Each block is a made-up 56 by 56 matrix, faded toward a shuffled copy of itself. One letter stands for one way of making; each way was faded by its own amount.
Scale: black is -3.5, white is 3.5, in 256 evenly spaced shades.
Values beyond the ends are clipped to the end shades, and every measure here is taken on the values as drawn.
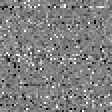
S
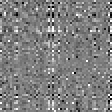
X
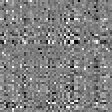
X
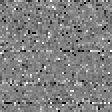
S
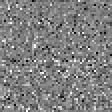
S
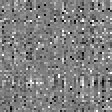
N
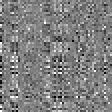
X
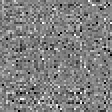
N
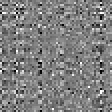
X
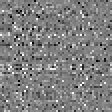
N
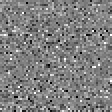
S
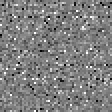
S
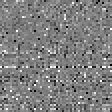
N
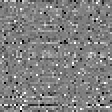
N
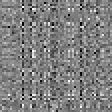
X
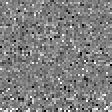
S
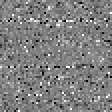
S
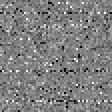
S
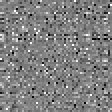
N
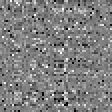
N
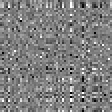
X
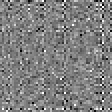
X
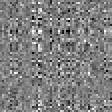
X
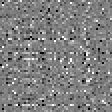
N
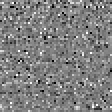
S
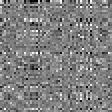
X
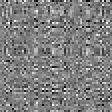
X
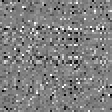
N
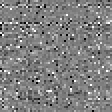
N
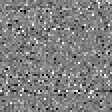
S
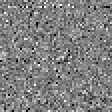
S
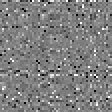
N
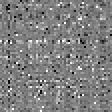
N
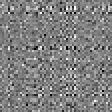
X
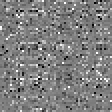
N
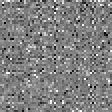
N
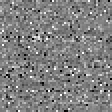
S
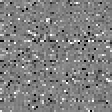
N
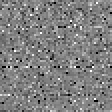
S
